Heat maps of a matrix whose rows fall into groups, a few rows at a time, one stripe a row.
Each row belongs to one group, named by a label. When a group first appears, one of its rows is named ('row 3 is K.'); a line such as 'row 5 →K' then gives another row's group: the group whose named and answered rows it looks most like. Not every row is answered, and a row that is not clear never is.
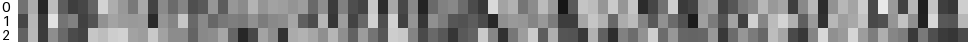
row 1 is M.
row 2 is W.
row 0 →M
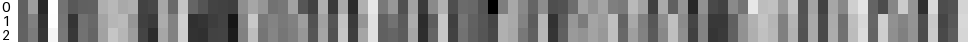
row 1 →M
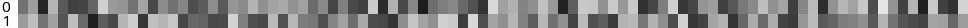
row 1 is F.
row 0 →M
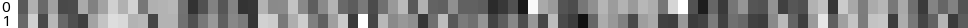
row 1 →W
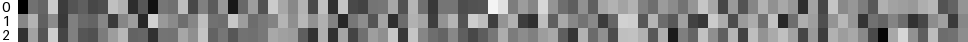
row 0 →M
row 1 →F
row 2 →M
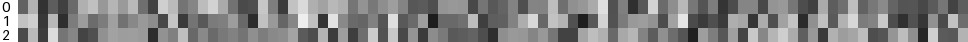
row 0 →W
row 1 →W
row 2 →M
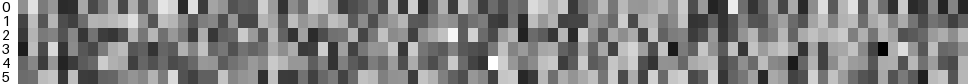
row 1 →W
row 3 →M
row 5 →F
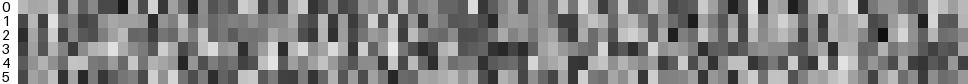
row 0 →F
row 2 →M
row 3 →W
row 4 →W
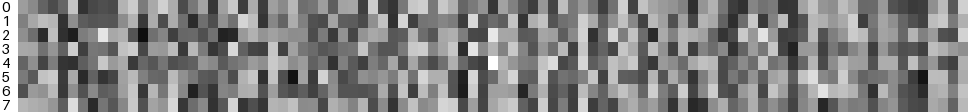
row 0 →F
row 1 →F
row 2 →M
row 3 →F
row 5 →F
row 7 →F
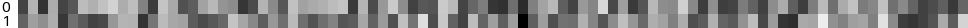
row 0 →W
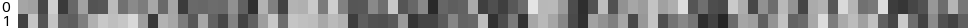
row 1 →W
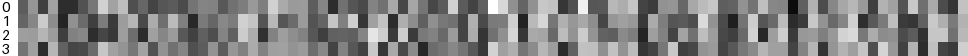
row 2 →F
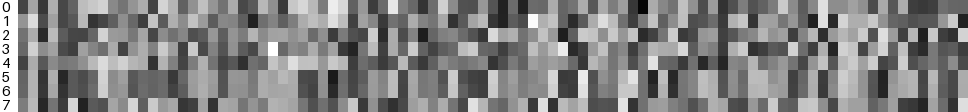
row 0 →W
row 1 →W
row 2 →M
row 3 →W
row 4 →W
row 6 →M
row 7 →F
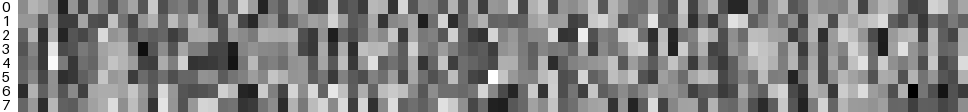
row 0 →F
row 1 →W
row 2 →M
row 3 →M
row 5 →M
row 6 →W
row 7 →W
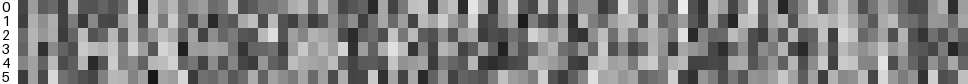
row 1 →F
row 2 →W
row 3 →W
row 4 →W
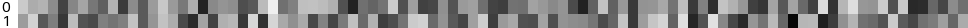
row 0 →W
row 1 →F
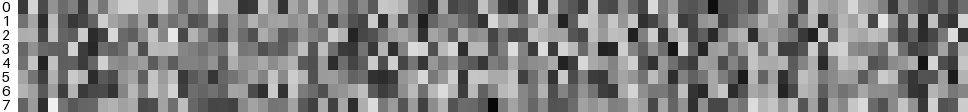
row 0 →W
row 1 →M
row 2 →W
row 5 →F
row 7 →M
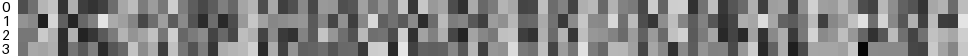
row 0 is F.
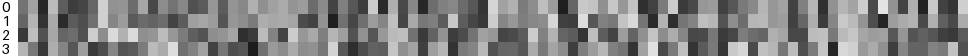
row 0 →M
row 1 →M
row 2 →W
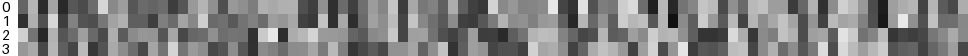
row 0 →M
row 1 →M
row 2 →W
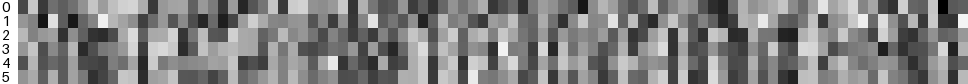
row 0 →W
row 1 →M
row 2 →F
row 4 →F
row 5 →F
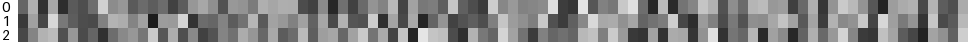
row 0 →M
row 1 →M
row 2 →F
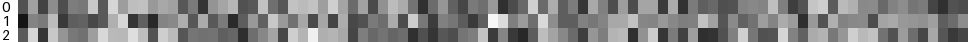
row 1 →M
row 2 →W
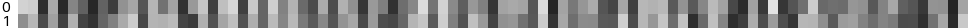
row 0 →F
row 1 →F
